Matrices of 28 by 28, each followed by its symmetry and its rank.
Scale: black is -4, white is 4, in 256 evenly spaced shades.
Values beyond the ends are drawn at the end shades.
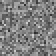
antisymmetric, full rank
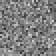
antisymmetric, full rank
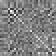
symmetric, rank five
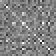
symmetric, rank five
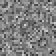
symmetric, full rank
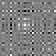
symmetric, rank two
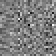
neither, rank five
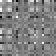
symmetric, rank two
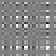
symmetric, rank one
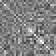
symmetric, rank five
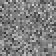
antisymmetric, full rank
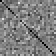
symmetric, full rank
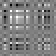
symmetric, rank one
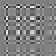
symmetric, rank one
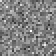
symmetric, full rank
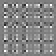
symmetric, rank two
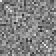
symmetric, full rank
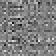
neither, rank five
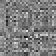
neither, rank five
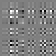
symmetric, rank one
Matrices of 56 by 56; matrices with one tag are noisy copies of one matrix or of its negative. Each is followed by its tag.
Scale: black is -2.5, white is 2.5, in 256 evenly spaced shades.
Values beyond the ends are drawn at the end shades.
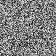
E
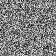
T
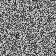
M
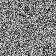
T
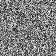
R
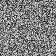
R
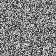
T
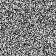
T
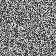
R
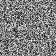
R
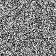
E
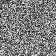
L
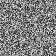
T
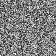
M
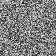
L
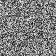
E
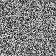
E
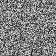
T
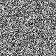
E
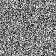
T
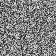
M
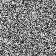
L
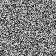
L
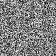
E
